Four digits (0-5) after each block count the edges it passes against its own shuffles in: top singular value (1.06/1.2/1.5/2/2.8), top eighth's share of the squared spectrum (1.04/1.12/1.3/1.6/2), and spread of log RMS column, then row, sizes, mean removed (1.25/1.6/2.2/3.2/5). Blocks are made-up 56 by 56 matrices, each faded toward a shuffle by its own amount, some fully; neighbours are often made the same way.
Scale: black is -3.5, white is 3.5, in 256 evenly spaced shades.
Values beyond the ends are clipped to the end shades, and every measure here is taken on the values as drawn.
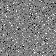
1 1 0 0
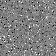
1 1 0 0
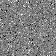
0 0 0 0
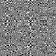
4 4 2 2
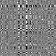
5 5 3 3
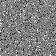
0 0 0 0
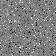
0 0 0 0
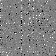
3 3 1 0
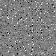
2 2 1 0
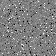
1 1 0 0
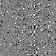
3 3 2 1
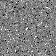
0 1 0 0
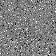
1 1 0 0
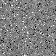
0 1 0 0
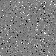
2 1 0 0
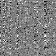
3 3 3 2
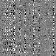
3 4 3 2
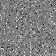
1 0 0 0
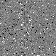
2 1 0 0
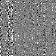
3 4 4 0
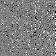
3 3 2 0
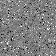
1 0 0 0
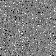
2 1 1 0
